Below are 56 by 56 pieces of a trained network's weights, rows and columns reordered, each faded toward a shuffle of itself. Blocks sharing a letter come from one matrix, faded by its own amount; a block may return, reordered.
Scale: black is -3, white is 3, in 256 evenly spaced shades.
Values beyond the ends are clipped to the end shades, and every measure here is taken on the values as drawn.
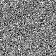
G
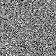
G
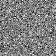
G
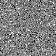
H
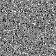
H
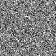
G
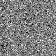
G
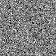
G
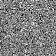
H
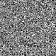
G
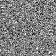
G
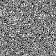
G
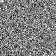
G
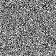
G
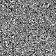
H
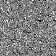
H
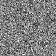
G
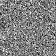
G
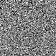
G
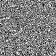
G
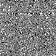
H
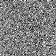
G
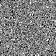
H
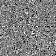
H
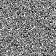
G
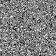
G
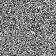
G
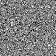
G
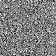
G
